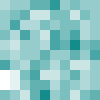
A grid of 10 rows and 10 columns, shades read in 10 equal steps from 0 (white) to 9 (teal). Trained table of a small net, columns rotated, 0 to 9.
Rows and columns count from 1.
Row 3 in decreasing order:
7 5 5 5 4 4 4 3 3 3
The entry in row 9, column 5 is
6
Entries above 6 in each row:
1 0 1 3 2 1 1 1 0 1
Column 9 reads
4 5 3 3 5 4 2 3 3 5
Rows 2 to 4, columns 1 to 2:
4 5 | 4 7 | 5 3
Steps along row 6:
down up same up down same up down up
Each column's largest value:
7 7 7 7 9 8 6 9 5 7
